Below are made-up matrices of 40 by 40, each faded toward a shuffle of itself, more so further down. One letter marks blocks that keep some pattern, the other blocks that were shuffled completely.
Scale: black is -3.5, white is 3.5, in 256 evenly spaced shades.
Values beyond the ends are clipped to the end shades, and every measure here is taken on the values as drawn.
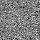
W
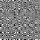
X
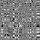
X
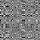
X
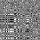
X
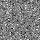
W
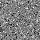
W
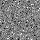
W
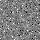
W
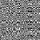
X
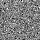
W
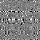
X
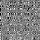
X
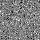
W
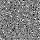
W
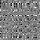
X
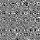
X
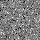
W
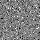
W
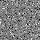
W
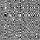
X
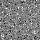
W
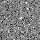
W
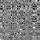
X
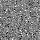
W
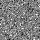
W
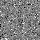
W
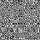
X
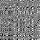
X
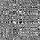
X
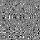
X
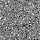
W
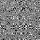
X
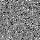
W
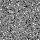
W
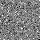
W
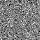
W
